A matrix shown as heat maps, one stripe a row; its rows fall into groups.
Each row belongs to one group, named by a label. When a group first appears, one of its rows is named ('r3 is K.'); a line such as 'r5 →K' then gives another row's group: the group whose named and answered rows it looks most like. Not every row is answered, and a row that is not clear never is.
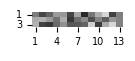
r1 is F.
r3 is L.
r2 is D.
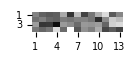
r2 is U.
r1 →F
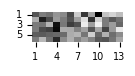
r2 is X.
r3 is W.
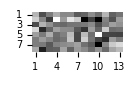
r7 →U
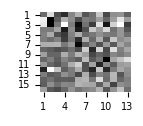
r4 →W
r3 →L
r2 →L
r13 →F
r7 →D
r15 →X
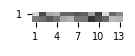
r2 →U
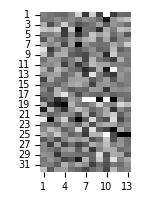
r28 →F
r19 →L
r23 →F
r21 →F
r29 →L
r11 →W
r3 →L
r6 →X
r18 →X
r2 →U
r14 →X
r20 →X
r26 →X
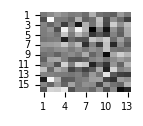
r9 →U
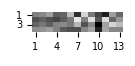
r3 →U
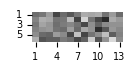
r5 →F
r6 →L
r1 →W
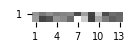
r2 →X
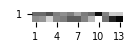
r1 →U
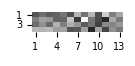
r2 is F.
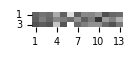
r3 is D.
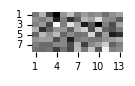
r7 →F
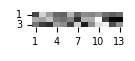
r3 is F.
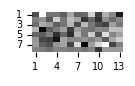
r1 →L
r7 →F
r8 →U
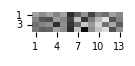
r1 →D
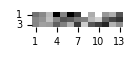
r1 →W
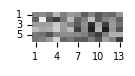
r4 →D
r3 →D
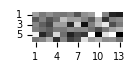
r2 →X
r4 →U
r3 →F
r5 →L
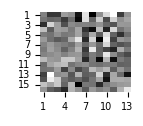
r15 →D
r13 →L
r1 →F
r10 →D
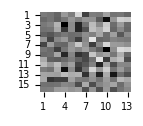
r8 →U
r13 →D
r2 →U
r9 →W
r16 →D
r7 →X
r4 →W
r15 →F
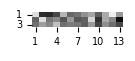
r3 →L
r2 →L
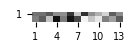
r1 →F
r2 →W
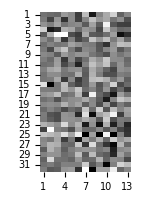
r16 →D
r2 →W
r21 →F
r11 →W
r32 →F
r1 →F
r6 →W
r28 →X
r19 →D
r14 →W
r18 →U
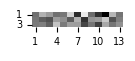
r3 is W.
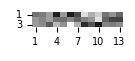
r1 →W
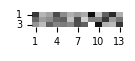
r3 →L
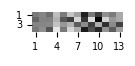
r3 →D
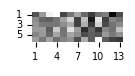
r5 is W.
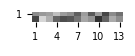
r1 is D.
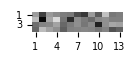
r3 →U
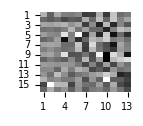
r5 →D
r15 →L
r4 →U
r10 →U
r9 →L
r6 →W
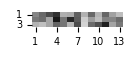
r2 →W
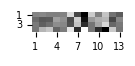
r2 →F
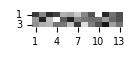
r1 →X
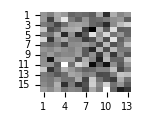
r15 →W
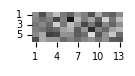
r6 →L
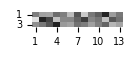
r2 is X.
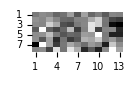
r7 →X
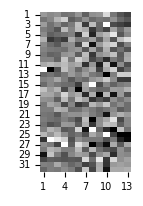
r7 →F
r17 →D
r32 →U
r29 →X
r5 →F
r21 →U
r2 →L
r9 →F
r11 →D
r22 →F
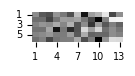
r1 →F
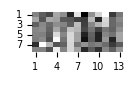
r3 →F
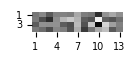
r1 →U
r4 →F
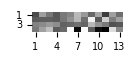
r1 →X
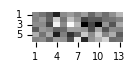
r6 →F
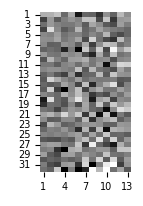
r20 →U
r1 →D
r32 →W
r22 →F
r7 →F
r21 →D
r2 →X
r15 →F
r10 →X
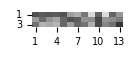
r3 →L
